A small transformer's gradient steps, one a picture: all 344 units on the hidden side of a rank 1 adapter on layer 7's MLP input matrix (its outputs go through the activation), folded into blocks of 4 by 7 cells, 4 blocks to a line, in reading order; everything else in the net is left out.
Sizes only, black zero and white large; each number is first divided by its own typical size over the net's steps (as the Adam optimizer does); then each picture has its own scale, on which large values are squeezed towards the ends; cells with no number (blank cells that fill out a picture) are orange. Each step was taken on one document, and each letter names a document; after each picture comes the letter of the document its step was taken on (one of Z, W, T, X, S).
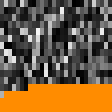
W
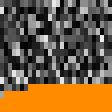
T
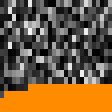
T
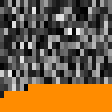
W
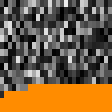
T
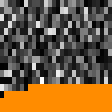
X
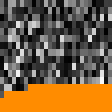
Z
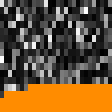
X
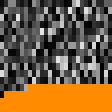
W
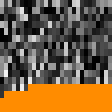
W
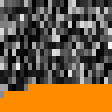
X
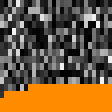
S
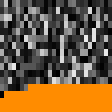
S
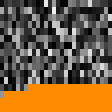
T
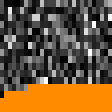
Z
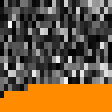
Z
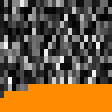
S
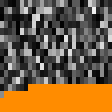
T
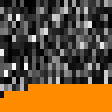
X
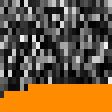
S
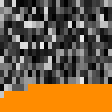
X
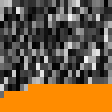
W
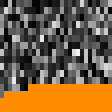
X
